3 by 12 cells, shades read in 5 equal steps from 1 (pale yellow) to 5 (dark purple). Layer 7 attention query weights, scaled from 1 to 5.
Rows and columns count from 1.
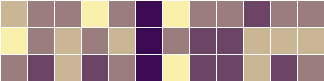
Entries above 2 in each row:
9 6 9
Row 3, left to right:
3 4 2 4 3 5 1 4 4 2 4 3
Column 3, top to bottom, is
3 2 2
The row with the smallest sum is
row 2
